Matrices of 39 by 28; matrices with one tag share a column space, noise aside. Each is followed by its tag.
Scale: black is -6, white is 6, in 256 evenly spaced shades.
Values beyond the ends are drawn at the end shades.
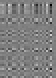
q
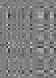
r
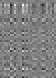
q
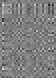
q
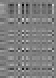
q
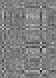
r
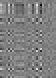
q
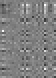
q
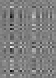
r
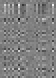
q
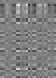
q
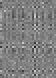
r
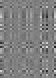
r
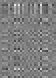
q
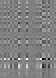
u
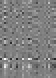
u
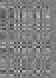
r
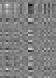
q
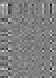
q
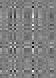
r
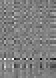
u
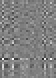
u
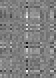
r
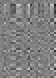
q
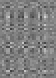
r
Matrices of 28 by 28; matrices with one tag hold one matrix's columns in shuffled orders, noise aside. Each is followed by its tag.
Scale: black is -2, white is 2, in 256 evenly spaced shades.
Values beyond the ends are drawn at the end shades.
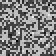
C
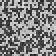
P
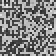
P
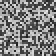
C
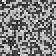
C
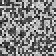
P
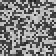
C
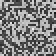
P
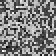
P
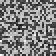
C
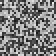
P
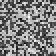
C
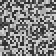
C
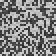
P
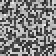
P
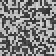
P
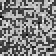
P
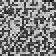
P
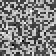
C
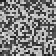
C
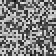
C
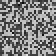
C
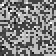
C
